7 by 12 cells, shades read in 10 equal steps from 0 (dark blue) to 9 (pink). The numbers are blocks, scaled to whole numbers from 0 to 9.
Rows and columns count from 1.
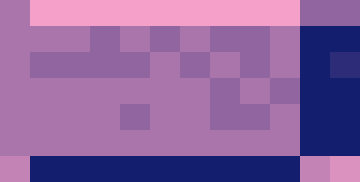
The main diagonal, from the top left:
6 6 5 6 5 6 0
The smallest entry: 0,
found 18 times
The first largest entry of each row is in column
2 1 1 1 1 1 12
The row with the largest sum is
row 1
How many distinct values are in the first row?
3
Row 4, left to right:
6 6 6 6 6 6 6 5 6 5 0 0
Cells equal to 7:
2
